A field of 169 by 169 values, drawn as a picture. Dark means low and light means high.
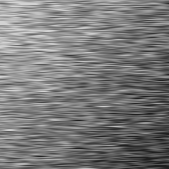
The ninth with the lowest average is the bottom right. The field climbs toward the top left. The ninth with the highest average is the top left. The halves do not mirror each other. Streaks run across, left to right.
